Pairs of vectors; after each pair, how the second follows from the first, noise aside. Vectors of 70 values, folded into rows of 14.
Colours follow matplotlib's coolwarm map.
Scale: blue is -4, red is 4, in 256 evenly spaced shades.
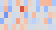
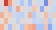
wrapped around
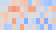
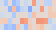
reversed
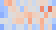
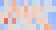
reversed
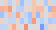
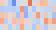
reversed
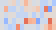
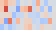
reversed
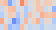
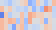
shuffled
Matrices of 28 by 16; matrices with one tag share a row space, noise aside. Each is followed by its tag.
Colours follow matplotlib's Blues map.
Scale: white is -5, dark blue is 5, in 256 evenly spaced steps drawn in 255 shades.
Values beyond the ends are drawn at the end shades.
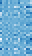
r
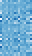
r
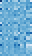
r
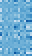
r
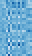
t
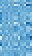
r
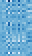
t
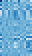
r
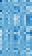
r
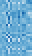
t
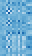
t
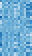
r
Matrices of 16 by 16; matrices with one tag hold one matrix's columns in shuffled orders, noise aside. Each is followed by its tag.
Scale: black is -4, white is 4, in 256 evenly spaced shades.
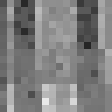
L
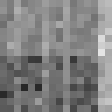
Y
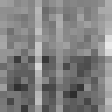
Y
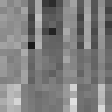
L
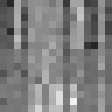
L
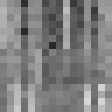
L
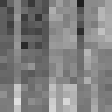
L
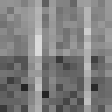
Y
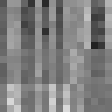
L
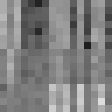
L
